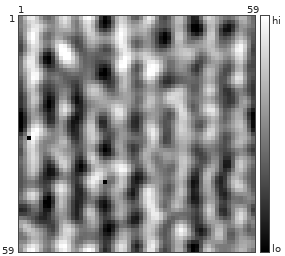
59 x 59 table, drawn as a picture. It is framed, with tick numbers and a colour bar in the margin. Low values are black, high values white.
No overall slope runs across the table. Upright stripes repeat 8 times across the table. The values follow a bell shape. There are two isolated cells, each far lower than the cells round it.
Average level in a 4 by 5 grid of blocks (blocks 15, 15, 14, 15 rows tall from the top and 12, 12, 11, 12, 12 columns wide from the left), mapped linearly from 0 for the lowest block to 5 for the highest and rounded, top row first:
4 1 5 1 2 / 1 0 3 2 2 / 2 1 2 1 1 / 2 0 3 1 2
